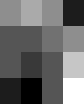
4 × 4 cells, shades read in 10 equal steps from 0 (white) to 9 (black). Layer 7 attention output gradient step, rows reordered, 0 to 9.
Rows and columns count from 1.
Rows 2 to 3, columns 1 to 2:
6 6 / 6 7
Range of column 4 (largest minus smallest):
8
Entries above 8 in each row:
0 0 0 1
